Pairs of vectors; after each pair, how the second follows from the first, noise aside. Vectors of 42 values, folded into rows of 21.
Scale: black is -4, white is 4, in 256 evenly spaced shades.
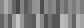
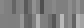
partly zeroed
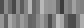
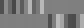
partly zeroed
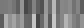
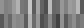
reversed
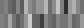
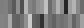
copied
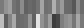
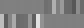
partly zeroed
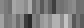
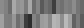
copied
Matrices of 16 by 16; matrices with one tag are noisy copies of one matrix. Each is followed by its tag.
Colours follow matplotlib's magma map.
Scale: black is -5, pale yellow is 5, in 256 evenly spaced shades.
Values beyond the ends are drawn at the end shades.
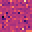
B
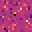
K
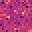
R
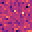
R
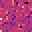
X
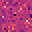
K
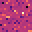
R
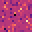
K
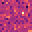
R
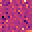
B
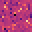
K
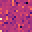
X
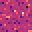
R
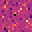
K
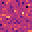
R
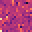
X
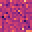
B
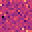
B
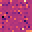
B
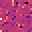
X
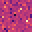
K
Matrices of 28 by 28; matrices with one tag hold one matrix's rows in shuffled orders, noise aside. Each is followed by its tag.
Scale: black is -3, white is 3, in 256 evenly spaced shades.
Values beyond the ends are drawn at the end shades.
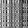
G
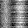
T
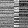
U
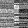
U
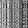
G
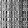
G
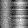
T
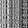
G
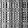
G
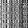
G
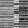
U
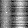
T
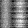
T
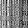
G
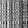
G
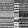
U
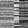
U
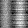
T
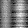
T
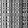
G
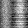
T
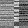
U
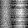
T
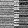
U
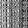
G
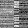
U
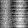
T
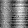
T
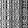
G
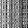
G
